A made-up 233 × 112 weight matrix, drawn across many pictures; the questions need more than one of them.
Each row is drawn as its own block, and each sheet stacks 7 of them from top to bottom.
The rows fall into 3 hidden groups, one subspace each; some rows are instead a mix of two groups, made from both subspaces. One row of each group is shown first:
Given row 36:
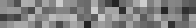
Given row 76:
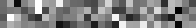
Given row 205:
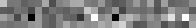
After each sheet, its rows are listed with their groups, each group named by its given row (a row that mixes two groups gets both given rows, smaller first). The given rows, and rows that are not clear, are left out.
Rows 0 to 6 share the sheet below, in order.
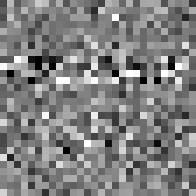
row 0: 76 and 205
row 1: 205
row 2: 76
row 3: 76 and 205
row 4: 36
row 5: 36 and 76
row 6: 205
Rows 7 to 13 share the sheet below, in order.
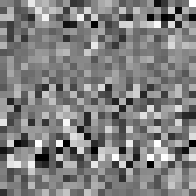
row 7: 36 and 76
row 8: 205
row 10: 36 and 76
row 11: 36
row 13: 205
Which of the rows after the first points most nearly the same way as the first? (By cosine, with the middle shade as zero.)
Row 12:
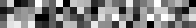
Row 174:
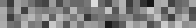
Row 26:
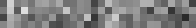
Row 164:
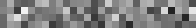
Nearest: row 164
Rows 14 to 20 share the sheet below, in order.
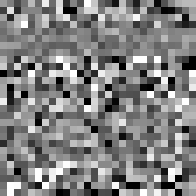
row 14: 36
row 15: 36
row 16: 36
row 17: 205
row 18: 76 and 205
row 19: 76
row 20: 76
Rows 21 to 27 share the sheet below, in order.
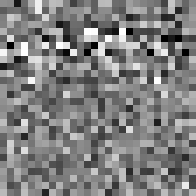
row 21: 76
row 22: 36 and 205
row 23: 76
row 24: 36
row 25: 36
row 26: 205
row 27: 205
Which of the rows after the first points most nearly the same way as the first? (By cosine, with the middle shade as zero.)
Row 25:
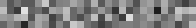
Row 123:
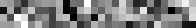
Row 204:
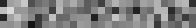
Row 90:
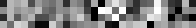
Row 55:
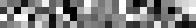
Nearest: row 55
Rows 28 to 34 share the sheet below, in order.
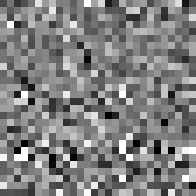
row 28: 76
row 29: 36 and 205
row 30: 36
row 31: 36 and 205
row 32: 36 and 76
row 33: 36
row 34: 36
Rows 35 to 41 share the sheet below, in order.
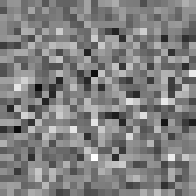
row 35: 36
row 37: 36
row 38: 76
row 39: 36
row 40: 205
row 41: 76
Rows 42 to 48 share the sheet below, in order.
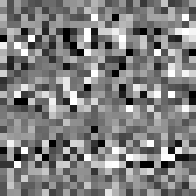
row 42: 205
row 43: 36
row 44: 205
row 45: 36
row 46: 36 and 205
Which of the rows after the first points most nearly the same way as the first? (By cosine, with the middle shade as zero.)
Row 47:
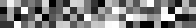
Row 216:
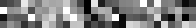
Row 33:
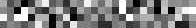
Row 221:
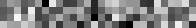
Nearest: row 33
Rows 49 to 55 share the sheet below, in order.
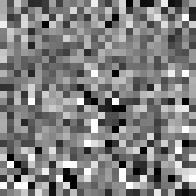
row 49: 205
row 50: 205
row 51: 205
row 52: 205
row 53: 76 and 205
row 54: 76
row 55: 36
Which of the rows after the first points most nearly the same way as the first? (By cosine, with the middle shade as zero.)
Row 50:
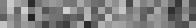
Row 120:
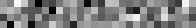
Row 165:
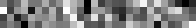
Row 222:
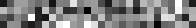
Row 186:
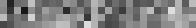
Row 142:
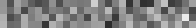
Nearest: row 120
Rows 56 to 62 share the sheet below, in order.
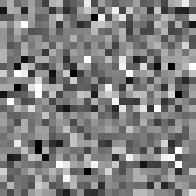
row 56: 36
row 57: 205
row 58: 36
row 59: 76
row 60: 36
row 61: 76
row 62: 36 and 76
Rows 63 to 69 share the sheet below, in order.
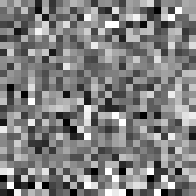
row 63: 76 and 205
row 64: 76 and 205
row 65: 36
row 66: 205
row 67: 36
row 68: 36 and 76
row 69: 76 and 205
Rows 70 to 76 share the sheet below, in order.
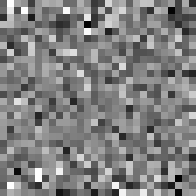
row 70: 205
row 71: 76
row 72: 36 and 205
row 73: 36
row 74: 76
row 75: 36
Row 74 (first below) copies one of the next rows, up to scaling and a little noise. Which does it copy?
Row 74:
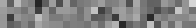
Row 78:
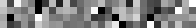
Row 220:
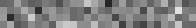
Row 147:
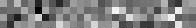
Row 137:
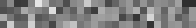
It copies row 78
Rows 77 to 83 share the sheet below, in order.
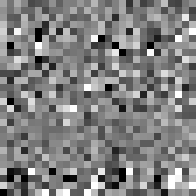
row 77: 205
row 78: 76
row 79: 36 and 76
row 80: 76
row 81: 36
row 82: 76 and 205
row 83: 205
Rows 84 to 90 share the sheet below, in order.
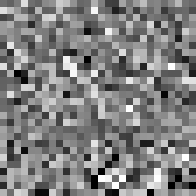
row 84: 36 and 76
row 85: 76
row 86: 36
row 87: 36
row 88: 36 and 76
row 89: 205
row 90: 76 and 205
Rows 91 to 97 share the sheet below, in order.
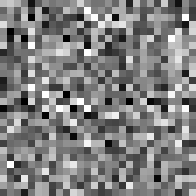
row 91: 205
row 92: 205
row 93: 205
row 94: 36 and 205
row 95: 36 and 76
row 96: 76
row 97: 36
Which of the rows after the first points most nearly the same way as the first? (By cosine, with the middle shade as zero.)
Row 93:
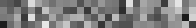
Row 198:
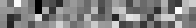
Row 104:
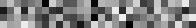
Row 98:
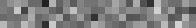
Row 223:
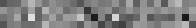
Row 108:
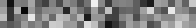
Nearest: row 223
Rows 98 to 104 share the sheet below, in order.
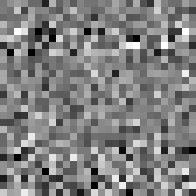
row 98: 36 and 205
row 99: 76
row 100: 205
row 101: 36
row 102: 76
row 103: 36
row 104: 36
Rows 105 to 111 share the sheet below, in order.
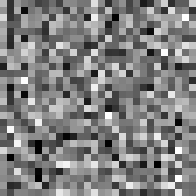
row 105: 205
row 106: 36 and 205
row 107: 36
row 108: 205
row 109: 76
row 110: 76
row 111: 76
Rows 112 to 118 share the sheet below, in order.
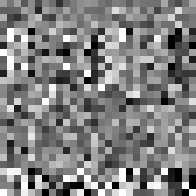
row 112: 76
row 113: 205
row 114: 205
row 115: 76
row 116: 36 and 76
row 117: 205
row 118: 205
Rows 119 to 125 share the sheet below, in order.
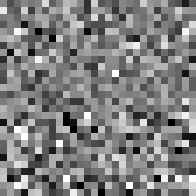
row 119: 36
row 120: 76
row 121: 76 and 205
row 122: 36 and 205
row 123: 36
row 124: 36 and 76
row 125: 36
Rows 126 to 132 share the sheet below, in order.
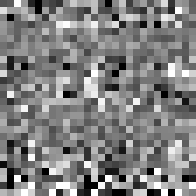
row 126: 76
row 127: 36
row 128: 205
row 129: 36
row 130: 36
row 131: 205
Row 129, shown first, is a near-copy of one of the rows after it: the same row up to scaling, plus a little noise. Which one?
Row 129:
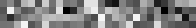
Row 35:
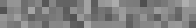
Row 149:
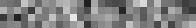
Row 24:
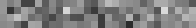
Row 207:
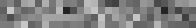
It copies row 207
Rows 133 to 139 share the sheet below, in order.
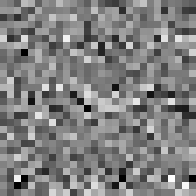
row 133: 36
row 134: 36
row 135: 76
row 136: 36 and 205
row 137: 76
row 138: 36
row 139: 36 and 205
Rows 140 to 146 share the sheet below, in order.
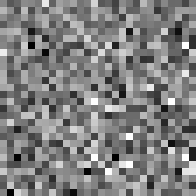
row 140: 36
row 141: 205
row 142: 205
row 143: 205
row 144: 36
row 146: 76
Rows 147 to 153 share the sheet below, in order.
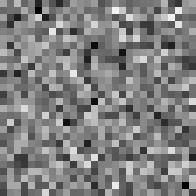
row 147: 76
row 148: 76 and 205
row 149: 36
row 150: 36
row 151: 36
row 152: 36
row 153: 205
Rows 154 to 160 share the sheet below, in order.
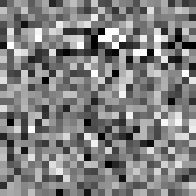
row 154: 36 and 76
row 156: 205
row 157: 205
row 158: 36 and 205
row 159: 205
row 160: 36 and 76
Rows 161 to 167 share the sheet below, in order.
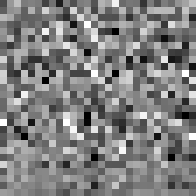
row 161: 36
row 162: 36
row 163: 205
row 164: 36 and 205
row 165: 36
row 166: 205
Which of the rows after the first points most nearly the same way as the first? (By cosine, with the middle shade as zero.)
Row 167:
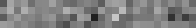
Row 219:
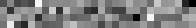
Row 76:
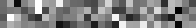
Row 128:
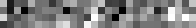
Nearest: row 76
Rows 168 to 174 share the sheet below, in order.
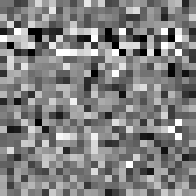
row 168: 76
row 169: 76
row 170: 205
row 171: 36
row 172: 76
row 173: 36
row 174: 205
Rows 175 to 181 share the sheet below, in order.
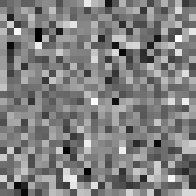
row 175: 76
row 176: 76
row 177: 205
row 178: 205
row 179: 36
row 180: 36
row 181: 36
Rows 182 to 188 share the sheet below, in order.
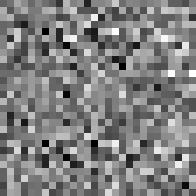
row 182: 36
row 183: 36
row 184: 36 and 205
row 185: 36
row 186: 205
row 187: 36
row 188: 205
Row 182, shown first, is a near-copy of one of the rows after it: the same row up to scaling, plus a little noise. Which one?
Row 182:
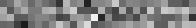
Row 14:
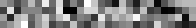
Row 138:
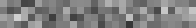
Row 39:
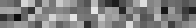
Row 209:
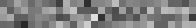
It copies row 209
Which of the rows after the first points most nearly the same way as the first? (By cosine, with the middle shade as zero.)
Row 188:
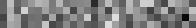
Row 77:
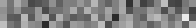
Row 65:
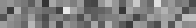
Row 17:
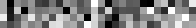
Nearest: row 65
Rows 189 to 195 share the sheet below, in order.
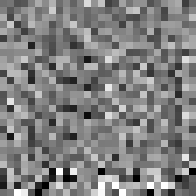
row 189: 76
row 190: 36 and 205
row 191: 76
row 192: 76
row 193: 76
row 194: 205
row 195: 36 and 76
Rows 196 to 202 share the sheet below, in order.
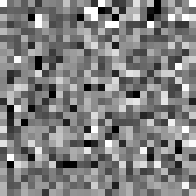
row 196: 76 and 205
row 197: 76 and 205
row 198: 76
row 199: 76
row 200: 205
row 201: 76
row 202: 205
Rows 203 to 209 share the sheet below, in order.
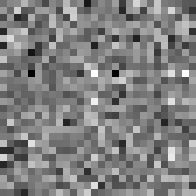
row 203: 36
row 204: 76 and 205
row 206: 205
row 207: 36
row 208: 76 and 205
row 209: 36
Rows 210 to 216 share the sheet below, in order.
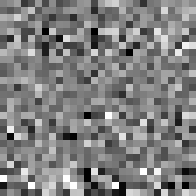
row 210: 36
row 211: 36
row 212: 36
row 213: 76 and 205
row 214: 76
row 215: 76
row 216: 36 and 205
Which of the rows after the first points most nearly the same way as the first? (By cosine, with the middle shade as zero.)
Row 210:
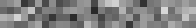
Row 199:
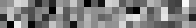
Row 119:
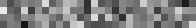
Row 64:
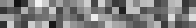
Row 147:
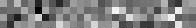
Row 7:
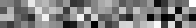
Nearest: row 147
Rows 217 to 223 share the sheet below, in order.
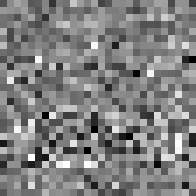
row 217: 76
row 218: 205
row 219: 36 and 76
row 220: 76
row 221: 36 and 205
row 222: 76 and 205
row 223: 205
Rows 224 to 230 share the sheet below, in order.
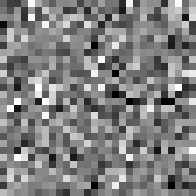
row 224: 205
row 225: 205
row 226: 76 and 205
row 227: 76
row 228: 36
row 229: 36
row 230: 205
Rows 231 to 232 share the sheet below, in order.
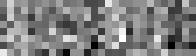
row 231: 76 and 205
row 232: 205
